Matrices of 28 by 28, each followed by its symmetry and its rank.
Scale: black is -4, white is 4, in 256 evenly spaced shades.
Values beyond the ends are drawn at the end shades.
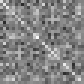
symmetric, rank five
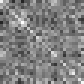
symmetric, rank five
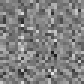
neither, rank five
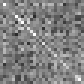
symmetric, rank five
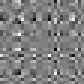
antisymmetric, rank two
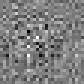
neither, rank five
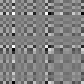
symmetric, rank one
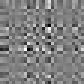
antisymmetric, rank two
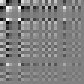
symmetric, rank one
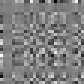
antisymmetric, rank two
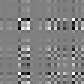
symmetric, rank one
